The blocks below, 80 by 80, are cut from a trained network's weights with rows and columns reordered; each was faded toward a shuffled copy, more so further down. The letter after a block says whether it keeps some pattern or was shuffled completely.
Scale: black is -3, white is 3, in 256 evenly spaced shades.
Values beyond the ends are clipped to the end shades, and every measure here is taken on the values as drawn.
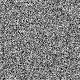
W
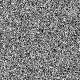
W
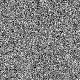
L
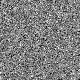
W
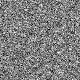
L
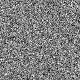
W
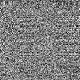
L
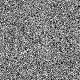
L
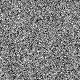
W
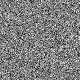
W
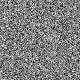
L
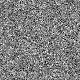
L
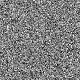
L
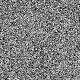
W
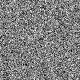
L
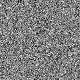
L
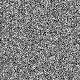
L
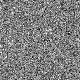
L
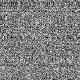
L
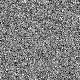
L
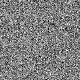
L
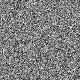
W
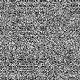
L
